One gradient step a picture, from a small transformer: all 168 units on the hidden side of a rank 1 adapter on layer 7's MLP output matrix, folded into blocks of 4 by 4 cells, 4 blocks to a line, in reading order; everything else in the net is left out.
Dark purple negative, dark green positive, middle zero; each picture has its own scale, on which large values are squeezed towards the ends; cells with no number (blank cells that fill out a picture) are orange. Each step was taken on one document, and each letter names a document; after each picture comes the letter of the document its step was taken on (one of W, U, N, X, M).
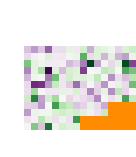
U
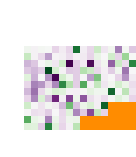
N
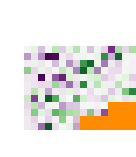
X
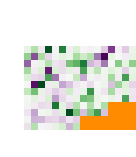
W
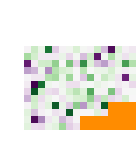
W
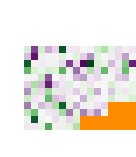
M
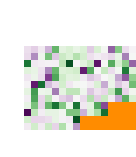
U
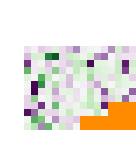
W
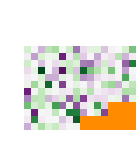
M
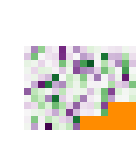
M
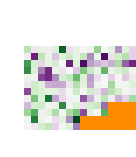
M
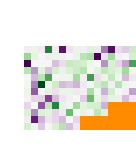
W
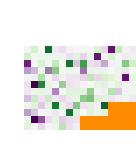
W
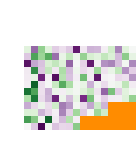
N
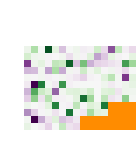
W
